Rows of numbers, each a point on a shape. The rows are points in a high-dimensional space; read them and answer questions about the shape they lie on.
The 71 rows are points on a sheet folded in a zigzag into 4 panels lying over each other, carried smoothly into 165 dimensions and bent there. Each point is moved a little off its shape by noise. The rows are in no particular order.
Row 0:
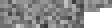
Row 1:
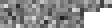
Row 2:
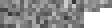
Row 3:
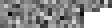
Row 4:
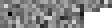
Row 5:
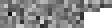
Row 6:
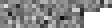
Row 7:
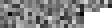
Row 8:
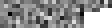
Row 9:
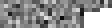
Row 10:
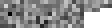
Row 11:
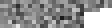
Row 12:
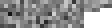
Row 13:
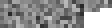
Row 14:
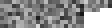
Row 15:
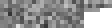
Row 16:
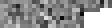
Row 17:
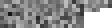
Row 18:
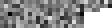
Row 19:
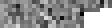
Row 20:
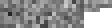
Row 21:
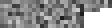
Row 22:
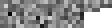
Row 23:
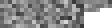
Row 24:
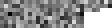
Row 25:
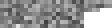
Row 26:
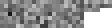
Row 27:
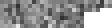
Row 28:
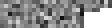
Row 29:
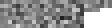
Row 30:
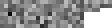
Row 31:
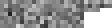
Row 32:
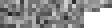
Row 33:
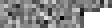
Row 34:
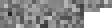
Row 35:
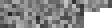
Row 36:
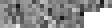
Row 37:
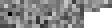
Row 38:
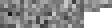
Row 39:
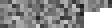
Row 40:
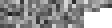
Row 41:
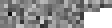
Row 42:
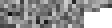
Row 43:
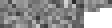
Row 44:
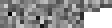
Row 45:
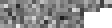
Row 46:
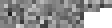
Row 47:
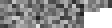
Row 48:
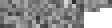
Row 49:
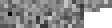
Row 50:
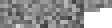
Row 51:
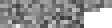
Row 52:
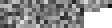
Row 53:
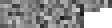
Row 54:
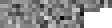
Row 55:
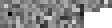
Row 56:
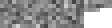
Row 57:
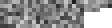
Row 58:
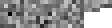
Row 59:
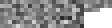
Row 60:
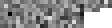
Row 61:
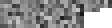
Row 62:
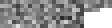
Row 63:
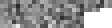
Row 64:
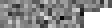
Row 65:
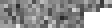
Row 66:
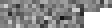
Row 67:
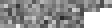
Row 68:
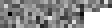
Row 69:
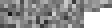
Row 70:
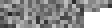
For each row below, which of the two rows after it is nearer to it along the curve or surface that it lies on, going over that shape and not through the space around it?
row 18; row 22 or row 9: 9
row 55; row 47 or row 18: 18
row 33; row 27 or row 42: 27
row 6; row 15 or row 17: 17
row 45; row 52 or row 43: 43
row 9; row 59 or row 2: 59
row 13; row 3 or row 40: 3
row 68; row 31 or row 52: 52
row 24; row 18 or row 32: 18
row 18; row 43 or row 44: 43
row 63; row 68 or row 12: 68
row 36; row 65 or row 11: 11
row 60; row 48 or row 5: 48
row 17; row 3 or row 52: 52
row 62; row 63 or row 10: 63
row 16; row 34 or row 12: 34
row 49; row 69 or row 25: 69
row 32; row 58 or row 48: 58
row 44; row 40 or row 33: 40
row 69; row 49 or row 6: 49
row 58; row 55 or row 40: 40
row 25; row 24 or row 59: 59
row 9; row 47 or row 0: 47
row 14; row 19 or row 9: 9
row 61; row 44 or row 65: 65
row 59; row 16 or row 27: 27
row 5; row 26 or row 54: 26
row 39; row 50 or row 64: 64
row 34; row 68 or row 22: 22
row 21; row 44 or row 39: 39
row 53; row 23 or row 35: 35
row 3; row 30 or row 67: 67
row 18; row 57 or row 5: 57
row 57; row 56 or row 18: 18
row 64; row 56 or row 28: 28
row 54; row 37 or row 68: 68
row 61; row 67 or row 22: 67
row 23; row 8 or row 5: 8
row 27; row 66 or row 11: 11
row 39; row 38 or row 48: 48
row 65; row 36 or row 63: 63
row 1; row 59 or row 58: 59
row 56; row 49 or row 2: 2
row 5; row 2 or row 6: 2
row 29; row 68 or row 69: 68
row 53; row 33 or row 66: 33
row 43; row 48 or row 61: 48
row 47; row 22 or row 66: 66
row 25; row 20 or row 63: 20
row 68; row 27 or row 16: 16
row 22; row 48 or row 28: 48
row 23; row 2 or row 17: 17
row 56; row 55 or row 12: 12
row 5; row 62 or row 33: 62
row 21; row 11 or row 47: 47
